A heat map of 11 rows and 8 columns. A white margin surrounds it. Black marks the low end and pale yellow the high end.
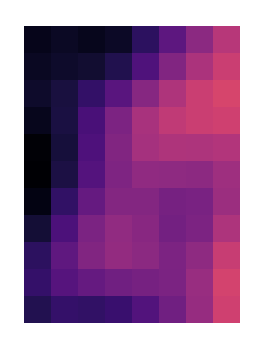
Average level on the scale: 30%. Ninth with the highest average: top right. Slope: up to the right. Roughest part: top middle.
